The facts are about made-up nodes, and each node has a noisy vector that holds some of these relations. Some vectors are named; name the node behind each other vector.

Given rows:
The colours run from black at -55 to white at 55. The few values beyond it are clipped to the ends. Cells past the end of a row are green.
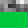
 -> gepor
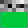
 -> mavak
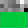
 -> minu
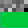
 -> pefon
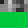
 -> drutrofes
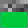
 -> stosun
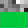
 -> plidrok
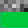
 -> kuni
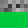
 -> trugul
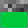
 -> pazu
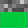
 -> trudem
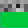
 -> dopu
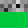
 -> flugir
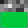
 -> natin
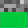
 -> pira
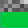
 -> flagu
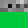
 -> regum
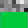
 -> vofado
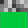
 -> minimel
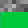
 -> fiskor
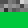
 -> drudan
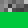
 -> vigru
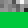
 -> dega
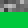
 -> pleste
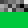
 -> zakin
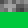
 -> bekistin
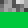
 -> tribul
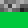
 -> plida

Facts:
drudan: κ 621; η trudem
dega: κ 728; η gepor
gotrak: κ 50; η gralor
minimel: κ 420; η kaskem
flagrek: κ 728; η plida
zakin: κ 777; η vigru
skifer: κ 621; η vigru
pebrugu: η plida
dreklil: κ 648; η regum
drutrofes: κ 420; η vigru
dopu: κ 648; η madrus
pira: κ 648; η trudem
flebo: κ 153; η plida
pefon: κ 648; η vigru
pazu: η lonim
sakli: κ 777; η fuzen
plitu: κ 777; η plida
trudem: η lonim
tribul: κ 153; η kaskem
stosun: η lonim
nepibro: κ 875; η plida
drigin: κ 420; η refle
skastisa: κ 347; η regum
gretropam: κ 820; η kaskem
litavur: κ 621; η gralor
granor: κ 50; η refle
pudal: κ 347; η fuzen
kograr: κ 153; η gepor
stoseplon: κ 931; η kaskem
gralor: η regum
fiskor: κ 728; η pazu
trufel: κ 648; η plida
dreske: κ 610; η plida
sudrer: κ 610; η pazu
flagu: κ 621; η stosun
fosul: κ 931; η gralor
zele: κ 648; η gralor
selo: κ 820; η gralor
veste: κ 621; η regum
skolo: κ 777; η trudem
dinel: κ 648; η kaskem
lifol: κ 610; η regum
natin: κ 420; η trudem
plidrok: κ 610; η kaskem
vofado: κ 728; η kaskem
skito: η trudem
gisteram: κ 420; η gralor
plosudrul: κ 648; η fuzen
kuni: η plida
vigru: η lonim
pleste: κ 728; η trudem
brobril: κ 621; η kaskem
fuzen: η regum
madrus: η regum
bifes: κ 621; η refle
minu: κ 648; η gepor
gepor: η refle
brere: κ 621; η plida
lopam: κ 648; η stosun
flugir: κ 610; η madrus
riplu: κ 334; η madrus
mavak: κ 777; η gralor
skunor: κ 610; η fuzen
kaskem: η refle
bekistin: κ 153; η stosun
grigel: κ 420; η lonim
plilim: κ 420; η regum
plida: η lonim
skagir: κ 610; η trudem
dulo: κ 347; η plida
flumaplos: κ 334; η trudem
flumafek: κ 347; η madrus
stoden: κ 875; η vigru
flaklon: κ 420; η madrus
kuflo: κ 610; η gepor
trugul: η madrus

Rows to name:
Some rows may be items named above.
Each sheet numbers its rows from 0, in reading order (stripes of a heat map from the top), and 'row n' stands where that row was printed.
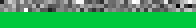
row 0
gisteram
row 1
plida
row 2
brobril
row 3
flumaplos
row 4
brobril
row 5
skifer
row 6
mavak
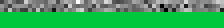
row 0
stoden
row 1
lopam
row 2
litavur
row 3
veste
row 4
skito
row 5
plitu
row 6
flugir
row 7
granor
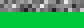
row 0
flagrek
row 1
dreske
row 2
flaklon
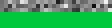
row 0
veste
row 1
trugul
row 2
natin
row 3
gralor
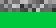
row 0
brere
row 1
sudrer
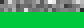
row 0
plilim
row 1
bifes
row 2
granor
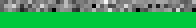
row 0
flebo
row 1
trufel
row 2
grigel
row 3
gralor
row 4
trufel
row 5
madrus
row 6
pefon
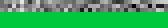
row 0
zele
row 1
drigin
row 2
lopam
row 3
skagir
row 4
skolo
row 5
sakli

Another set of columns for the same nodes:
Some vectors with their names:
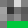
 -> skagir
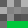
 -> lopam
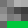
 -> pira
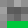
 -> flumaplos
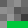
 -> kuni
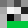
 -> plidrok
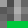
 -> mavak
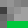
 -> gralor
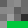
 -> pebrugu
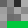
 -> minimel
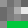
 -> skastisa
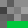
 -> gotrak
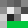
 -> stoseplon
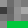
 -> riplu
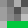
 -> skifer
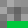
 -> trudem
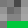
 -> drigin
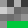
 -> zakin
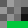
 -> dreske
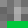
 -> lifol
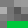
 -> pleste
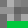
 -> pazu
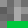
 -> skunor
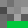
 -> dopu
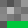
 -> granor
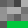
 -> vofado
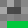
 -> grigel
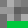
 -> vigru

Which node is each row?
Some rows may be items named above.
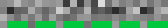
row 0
drudan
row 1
trudem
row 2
zakin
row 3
skolo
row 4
litavur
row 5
litavur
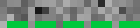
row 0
brere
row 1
natin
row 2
trudem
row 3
minimel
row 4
stoden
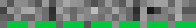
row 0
gotrak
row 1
plitu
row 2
trudem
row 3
granor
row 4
plitu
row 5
natin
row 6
plida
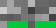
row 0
sudrer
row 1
selo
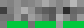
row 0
trugul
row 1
skito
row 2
drudan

